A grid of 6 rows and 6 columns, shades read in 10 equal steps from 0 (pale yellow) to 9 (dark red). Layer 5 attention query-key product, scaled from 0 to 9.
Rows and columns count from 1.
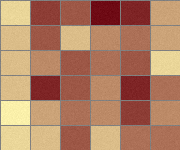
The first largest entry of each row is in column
4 2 3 2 5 3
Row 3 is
2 4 6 5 6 1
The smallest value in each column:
0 2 2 2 5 1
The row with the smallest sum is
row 6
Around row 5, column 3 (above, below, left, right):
6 6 3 4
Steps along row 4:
up down down up down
